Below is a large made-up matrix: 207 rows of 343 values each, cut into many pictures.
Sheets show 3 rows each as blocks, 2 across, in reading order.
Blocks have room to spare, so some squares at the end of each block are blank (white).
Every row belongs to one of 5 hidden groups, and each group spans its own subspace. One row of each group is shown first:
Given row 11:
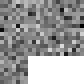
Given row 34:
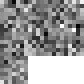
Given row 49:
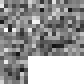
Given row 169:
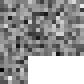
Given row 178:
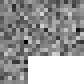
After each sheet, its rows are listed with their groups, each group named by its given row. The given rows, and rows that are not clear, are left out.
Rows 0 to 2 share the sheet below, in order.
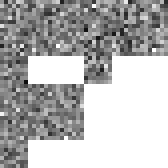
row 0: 49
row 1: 11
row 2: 11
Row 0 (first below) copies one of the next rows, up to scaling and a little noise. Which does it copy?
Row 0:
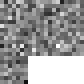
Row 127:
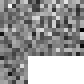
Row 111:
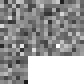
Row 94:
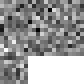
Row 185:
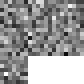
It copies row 111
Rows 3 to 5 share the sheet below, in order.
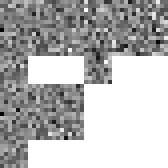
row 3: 11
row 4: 169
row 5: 11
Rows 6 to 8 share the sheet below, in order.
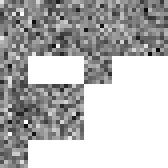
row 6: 169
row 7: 11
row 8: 178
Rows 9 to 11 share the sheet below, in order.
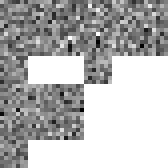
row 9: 34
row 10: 49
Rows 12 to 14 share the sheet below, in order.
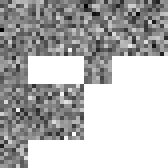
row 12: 11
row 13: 34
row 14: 11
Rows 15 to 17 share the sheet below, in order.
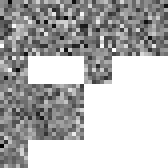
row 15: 178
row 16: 169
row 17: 11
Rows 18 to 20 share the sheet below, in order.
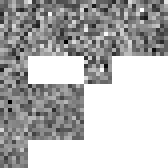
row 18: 34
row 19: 11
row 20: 49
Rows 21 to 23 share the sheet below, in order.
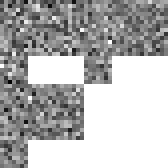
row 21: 49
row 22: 178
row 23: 34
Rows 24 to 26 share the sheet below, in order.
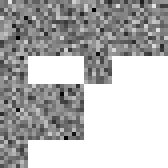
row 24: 178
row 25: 34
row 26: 11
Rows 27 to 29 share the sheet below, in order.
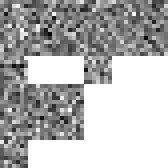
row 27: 178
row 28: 34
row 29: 169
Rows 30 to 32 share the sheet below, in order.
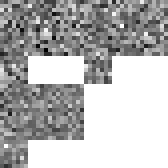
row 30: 178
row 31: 34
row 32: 49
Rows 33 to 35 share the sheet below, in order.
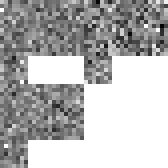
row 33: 169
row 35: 49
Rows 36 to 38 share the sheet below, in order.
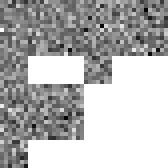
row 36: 11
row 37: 11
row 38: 169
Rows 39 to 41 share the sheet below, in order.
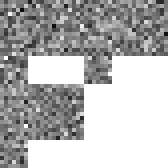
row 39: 49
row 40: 178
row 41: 178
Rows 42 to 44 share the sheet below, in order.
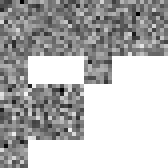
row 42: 34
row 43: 49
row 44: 34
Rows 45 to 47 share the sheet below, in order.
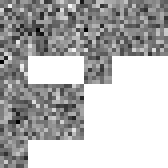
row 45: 11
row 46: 11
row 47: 178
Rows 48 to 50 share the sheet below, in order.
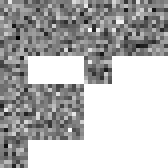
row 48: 178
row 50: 34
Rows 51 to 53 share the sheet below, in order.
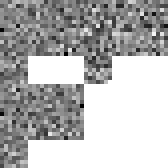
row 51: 11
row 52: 169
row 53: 11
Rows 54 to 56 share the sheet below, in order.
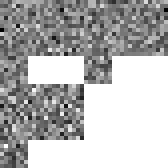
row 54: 11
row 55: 34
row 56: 34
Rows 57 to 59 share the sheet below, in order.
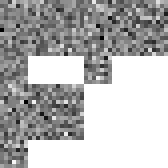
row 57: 11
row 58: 178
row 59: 178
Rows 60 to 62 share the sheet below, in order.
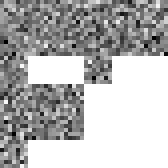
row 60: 49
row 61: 34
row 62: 34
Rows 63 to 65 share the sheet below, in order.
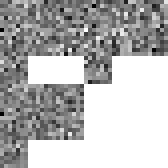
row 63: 11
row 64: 11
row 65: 11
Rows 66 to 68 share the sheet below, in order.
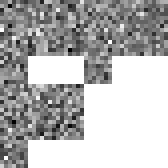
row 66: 11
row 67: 178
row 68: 49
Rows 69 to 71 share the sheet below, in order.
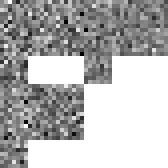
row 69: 34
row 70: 11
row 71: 178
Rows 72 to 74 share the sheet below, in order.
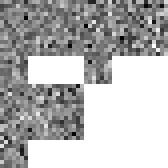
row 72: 34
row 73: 34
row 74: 11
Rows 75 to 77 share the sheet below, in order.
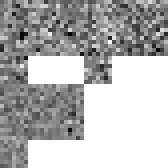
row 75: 178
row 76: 178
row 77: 34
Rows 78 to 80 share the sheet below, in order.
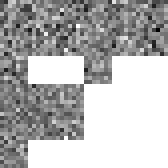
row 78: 34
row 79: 34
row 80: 11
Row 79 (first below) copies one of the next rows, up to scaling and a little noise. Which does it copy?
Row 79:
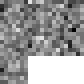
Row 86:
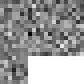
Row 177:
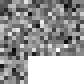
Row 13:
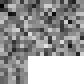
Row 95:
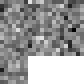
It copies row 95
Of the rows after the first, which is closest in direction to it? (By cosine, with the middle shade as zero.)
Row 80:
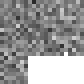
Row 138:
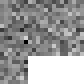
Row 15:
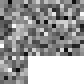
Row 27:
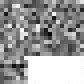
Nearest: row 27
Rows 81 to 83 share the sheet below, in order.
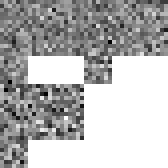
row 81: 49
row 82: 178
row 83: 169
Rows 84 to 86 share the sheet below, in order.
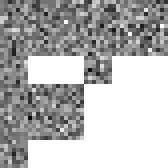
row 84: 34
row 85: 34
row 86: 34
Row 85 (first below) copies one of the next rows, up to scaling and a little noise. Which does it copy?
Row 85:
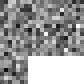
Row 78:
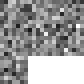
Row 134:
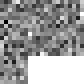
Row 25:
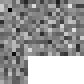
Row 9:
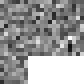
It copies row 78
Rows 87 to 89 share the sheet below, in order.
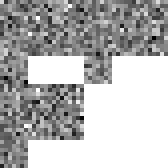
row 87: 49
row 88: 34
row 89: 49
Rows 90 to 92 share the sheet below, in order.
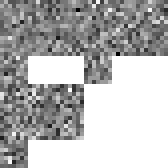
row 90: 169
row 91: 49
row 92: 34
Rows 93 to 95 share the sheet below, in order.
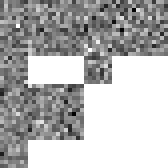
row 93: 49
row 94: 49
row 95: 34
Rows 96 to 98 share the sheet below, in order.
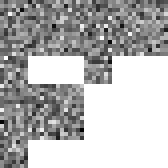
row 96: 49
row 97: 178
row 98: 169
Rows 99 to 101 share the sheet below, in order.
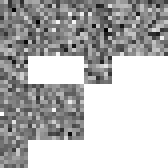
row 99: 178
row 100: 178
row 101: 11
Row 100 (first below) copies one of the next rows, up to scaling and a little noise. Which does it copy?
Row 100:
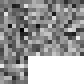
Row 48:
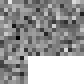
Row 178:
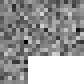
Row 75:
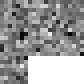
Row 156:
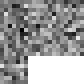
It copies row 156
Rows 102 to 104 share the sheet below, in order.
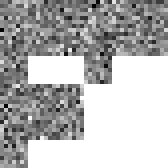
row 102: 11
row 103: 49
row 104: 34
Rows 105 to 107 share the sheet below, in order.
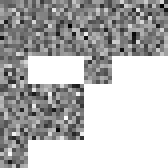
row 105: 169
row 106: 49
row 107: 169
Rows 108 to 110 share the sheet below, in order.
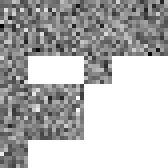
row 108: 49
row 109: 11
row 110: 34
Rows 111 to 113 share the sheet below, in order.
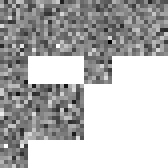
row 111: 49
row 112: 178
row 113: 34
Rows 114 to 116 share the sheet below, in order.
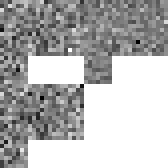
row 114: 11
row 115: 11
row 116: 11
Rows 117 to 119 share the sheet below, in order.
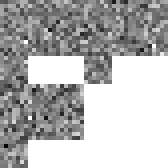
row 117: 178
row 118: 34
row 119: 34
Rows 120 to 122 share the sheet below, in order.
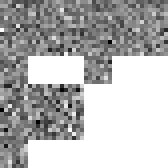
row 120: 11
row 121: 178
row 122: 34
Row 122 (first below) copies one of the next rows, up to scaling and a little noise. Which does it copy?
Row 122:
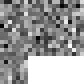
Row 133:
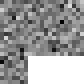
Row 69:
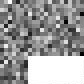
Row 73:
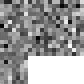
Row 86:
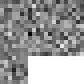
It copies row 73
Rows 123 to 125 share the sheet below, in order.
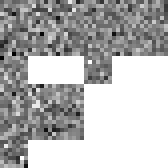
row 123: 49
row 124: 34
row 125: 49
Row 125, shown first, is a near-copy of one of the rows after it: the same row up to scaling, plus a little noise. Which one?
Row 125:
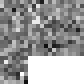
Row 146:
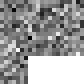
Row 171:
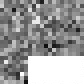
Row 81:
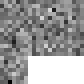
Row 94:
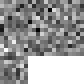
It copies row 171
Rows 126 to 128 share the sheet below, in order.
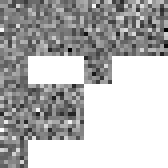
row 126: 11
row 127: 49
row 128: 34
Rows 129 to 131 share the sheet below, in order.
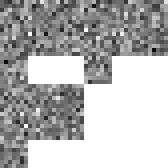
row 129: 34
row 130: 11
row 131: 178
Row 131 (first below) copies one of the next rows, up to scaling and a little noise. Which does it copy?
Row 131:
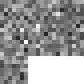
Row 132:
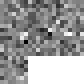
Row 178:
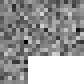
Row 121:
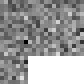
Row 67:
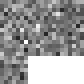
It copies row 67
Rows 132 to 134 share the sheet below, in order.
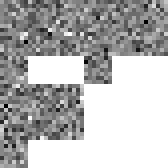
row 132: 178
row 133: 34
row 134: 34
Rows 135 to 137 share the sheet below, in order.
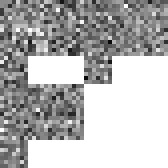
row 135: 11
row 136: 178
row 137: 34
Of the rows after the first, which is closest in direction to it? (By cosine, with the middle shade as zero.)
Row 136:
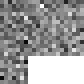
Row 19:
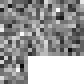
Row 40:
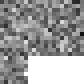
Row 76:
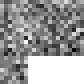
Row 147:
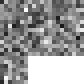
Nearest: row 19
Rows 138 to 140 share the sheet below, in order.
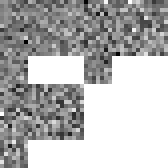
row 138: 178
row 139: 169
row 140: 11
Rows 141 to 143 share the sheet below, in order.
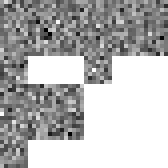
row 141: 178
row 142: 169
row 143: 11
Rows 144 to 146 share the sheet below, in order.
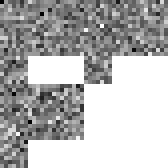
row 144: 169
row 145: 11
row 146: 49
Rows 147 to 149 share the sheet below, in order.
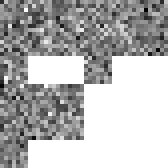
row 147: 49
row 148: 11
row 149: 169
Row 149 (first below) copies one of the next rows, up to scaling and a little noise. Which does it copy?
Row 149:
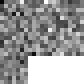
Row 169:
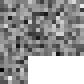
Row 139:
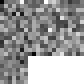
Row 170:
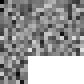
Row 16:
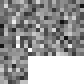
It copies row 139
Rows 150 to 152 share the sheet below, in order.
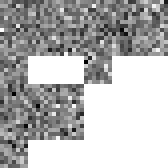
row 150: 11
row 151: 11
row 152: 178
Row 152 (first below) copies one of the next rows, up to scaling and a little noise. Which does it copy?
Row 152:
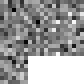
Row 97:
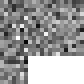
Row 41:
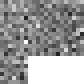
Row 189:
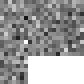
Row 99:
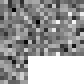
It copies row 99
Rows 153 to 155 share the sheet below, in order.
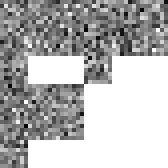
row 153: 49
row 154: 11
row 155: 178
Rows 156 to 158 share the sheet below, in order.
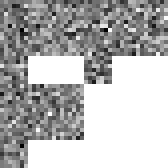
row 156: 178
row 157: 169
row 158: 169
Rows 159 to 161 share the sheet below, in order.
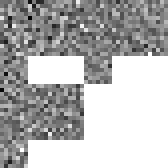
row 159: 49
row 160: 11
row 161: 49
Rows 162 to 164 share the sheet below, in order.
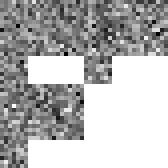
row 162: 11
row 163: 178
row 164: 169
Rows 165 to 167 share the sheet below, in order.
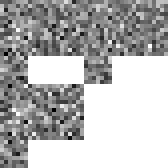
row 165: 178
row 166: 178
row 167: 178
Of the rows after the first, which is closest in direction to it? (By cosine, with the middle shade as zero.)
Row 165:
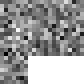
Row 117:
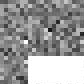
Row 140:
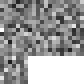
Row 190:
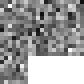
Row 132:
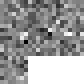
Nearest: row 117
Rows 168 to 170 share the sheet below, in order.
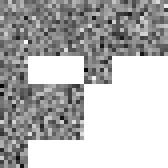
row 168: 178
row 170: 169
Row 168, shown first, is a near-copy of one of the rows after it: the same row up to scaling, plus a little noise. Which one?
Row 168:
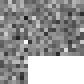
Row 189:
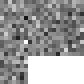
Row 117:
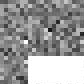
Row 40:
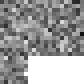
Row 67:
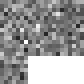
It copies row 189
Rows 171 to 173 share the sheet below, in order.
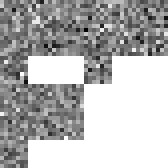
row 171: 49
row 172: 11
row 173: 11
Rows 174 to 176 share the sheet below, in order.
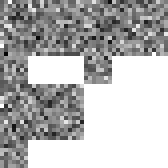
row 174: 169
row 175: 178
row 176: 34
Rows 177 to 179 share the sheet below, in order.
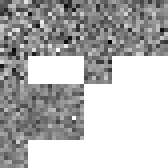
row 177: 34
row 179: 169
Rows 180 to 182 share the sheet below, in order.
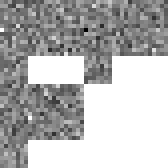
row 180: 11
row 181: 11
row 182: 34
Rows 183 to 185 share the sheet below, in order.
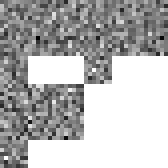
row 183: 34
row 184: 169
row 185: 49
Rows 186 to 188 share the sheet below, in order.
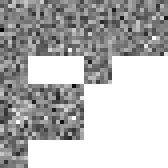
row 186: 11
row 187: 34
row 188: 178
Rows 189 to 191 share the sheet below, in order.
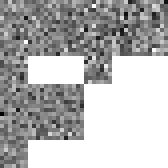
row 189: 178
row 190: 11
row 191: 11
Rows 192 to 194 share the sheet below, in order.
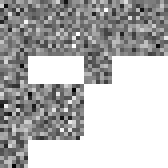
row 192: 49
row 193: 49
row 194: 34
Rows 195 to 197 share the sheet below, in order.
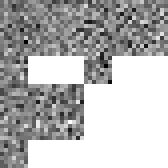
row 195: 178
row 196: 49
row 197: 34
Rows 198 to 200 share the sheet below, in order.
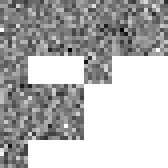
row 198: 11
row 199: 11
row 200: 34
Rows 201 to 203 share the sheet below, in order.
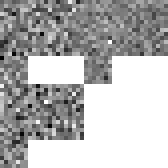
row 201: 49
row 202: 178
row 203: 169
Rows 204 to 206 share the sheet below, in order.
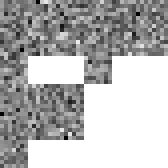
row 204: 169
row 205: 49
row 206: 11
